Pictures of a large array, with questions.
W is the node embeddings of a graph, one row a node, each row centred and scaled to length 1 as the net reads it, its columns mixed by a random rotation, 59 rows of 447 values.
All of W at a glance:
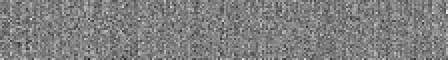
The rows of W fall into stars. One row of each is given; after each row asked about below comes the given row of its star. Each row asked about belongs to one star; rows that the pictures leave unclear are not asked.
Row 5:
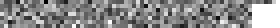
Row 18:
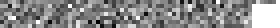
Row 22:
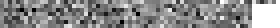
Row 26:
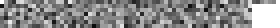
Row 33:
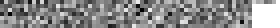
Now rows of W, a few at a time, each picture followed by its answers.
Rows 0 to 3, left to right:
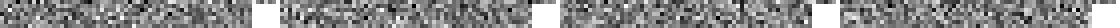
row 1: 5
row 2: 5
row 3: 18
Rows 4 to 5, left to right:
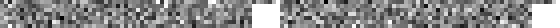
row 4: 33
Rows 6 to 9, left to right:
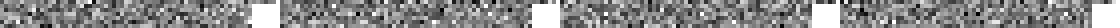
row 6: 18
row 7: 5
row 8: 22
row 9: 33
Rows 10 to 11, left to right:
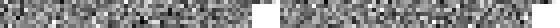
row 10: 33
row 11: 5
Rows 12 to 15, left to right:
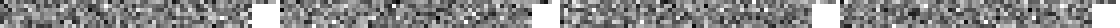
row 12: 5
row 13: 5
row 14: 18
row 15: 22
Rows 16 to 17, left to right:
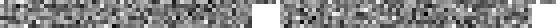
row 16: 26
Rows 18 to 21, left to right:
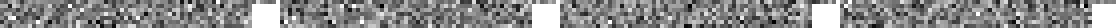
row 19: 18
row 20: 26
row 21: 26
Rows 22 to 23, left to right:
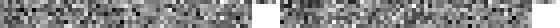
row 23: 33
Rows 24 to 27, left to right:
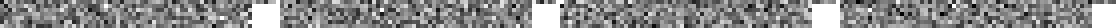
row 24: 5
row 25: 22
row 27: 22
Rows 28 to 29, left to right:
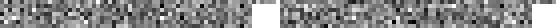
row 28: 18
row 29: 18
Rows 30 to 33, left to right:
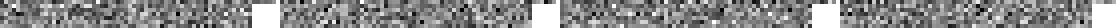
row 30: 33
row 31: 33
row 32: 5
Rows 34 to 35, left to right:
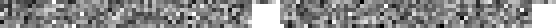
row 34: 5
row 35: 18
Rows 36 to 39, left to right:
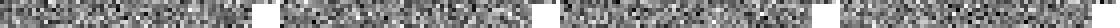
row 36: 18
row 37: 26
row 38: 33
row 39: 18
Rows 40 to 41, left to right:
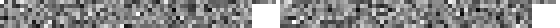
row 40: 26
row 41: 22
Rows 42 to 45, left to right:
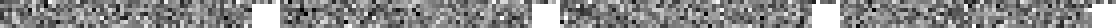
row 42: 18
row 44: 18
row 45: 22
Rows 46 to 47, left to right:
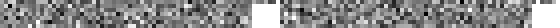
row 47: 18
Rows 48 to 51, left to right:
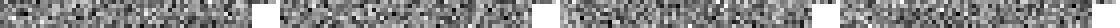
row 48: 33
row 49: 26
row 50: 18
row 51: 22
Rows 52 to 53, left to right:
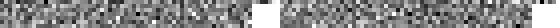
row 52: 5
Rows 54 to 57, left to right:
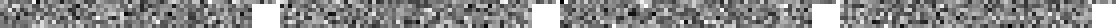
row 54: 33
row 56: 33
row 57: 26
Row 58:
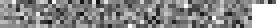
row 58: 22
